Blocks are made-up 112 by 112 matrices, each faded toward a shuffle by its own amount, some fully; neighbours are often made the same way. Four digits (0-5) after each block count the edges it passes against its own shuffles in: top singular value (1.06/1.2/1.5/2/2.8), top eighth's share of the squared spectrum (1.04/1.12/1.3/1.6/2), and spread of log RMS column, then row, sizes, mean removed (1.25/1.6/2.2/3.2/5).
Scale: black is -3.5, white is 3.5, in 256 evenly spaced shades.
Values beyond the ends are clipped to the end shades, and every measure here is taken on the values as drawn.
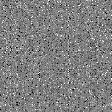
4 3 2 1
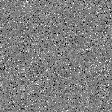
3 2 1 1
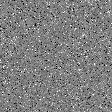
0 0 0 0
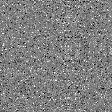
3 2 1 0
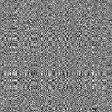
5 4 4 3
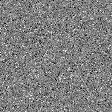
2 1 0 0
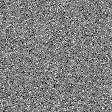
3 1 0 0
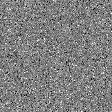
2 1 0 0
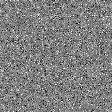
3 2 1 0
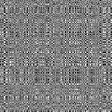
5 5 4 4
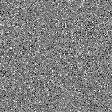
3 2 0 1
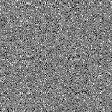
4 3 2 2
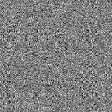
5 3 2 2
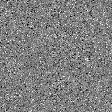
3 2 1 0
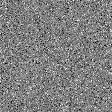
1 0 0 0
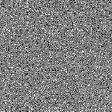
4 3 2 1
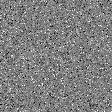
2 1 0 0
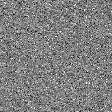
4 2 0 1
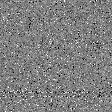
1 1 0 2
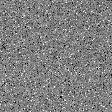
2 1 0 0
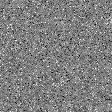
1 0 0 0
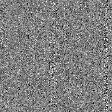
1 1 3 0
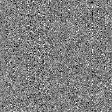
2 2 3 0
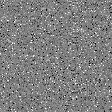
3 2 1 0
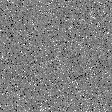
0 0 0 0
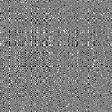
5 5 3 3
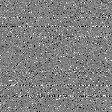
4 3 1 2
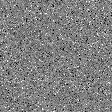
0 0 0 0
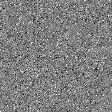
0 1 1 1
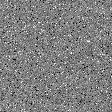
0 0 0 0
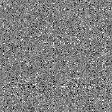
1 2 3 2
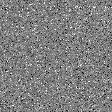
0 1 1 0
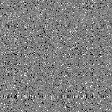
4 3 2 2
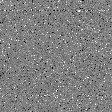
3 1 0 0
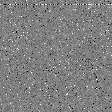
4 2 0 1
